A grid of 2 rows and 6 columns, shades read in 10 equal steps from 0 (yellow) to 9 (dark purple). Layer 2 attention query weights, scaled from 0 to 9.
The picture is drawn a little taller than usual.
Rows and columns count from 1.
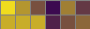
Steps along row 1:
up up up down up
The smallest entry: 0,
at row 1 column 1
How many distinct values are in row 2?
4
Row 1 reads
0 3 6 9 4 7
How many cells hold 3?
1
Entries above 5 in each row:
3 2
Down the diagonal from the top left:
0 2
